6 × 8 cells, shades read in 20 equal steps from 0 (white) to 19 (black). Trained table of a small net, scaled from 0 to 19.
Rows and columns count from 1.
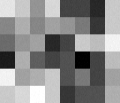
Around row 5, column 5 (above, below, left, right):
13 15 4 10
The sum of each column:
44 34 42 48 77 70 77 27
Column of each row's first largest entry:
7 7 4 6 7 5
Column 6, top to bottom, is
14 10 4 19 10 13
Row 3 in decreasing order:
16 14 11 8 7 5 4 1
